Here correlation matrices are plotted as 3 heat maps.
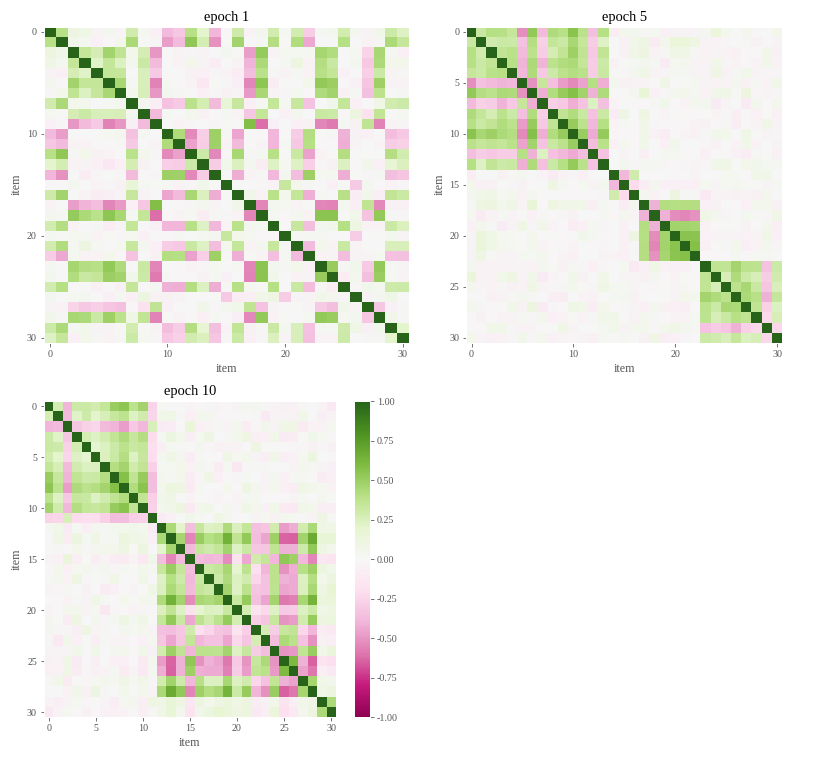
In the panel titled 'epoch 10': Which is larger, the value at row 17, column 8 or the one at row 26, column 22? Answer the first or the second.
the second
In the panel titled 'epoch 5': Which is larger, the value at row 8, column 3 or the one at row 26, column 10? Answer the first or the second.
the first
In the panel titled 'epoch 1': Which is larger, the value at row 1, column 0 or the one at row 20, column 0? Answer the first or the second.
the first
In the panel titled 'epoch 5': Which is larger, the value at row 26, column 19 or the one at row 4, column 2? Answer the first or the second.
the second
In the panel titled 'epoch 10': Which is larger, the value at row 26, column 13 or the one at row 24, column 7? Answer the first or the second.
the second
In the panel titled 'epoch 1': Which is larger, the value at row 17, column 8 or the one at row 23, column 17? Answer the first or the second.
the first
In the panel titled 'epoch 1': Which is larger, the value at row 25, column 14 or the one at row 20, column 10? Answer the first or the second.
the second
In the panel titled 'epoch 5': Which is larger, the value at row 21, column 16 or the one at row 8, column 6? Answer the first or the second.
the second
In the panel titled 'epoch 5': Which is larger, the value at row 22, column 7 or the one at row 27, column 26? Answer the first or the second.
the second
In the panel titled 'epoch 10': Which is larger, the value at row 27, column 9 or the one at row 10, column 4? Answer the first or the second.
the second
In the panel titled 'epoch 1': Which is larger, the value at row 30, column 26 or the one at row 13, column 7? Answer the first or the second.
the second
